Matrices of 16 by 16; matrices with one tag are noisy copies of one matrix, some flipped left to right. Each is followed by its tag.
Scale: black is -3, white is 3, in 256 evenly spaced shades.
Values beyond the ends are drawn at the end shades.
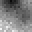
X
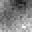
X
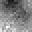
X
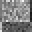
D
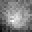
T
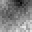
X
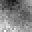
X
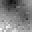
X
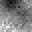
X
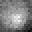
T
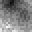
X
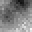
X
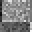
D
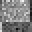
D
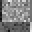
D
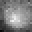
T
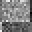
D
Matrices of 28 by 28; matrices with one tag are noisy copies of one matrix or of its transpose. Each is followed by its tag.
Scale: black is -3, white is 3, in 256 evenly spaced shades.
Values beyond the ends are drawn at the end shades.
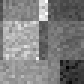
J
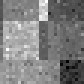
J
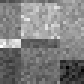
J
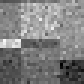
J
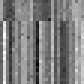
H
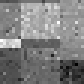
J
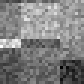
J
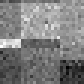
J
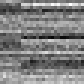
H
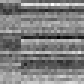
H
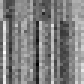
H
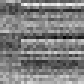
H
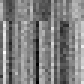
H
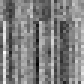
H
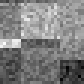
J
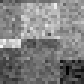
J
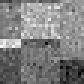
J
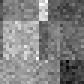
J
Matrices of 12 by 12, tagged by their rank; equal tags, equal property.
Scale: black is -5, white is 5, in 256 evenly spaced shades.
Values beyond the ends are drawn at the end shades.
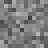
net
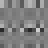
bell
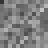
net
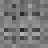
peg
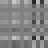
bell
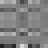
bell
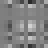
bell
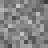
net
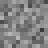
net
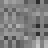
peg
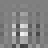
bell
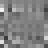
peg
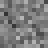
net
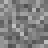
net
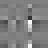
bell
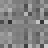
peg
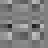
bell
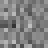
peg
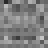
peg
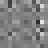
peg
